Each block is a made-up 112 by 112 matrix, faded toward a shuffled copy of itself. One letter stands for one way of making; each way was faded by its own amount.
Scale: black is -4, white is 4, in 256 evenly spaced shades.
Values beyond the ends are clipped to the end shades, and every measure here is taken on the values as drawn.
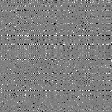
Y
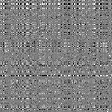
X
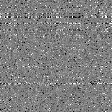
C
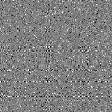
C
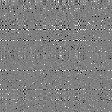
Y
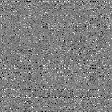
C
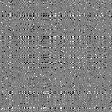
Y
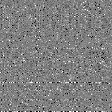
C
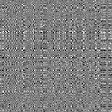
X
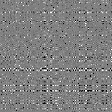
Y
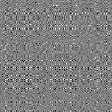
X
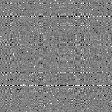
X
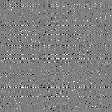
Y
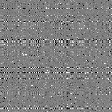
Y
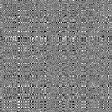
X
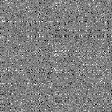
C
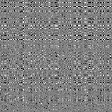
X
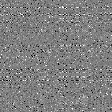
C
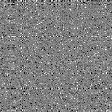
C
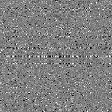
C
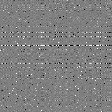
Y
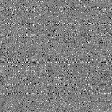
C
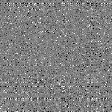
C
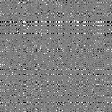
Y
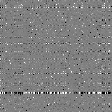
Y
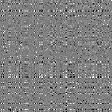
Y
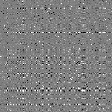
Y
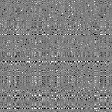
X
